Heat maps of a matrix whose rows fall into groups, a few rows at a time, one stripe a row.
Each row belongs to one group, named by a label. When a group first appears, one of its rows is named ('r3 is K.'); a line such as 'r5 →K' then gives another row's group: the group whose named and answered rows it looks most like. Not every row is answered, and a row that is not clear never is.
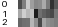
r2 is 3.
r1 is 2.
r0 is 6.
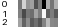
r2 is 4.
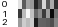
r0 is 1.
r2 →2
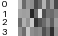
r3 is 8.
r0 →1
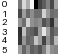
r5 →4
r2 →8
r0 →2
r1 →3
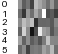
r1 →6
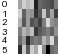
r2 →4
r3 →2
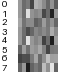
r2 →1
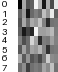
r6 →4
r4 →3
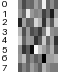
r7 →3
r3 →4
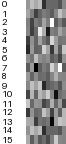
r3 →3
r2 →6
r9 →2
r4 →3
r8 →4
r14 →2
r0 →2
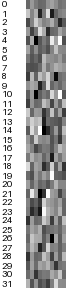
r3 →3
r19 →6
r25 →2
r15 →8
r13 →2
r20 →4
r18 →1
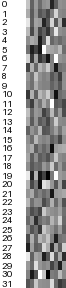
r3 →4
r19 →4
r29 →8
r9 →8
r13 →4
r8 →8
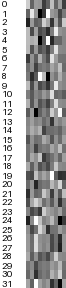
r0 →1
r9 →4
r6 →3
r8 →3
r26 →8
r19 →6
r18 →4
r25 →3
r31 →8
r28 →4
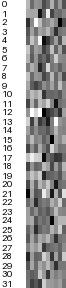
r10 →2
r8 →1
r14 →4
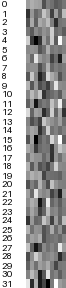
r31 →4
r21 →8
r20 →3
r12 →1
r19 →2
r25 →1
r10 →2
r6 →8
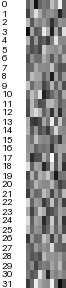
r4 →4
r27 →6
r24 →1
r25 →1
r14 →4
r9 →1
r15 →8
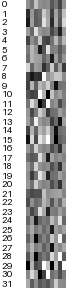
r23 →3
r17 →3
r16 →8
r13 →8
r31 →4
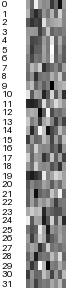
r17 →1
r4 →6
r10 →1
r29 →3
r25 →3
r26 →3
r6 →6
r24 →1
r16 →8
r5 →6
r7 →2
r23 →2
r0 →8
